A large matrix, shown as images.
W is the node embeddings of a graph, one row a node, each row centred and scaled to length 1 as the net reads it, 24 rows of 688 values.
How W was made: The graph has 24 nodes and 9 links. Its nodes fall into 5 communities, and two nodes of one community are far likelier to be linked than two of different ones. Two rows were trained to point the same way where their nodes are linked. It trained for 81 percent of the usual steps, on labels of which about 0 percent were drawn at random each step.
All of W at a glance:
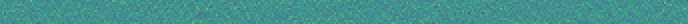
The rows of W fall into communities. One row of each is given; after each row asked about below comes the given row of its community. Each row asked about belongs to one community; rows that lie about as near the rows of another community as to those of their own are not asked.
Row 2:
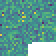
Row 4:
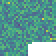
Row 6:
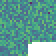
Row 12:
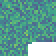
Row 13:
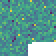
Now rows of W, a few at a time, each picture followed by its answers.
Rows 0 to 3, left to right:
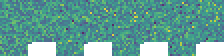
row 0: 12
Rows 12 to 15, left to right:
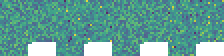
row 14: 13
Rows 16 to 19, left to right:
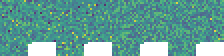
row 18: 2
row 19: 4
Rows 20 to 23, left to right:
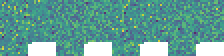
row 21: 6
